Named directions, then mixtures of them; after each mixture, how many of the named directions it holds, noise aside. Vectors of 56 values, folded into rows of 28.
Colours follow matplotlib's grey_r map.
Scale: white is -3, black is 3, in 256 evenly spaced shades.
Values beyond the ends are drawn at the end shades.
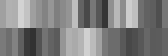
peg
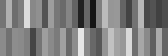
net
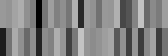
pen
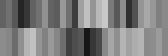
one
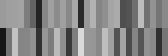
one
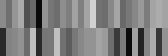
two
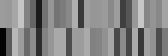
one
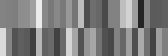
two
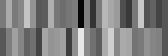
two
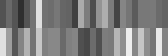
three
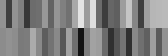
one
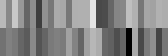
three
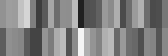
three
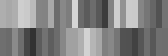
one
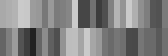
one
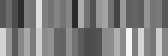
three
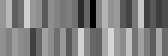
one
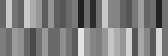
one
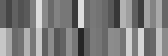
two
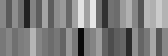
one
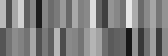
three
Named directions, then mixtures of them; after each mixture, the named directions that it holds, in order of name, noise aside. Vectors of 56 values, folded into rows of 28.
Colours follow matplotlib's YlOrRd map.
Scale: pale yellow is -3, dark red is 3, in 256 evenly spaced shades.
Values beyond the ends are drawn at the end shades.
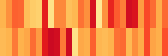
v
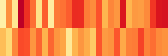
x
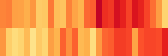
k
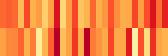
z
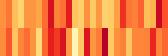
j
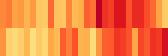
k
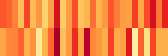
z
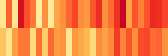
k, x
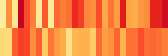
x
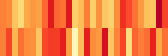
j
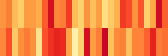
j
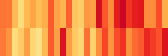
j, k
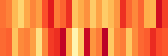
j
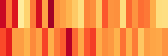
x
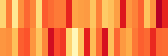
j, x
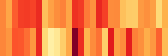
j, v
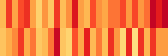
x, z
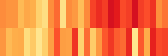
k, z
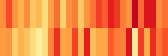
k, z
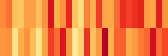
j, k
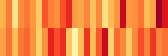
j, x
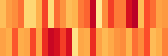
v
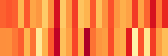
z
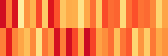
x, z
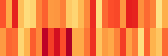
v, x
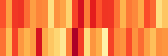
j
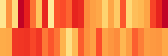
k, x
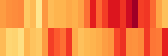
k, v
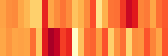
j, v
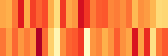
j, z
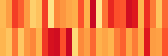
v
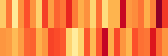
j, x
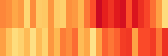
k
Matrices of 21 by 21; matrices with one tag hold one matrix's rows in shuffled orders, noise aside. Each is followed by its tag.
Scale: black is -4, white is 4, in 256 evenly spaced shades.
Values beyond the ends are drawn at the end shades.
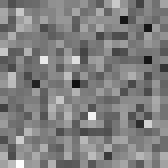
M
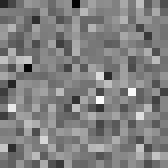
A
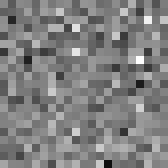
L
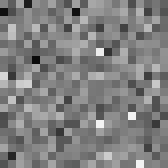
A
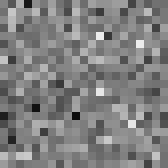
A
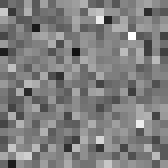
A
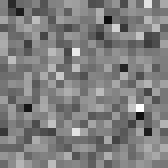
L
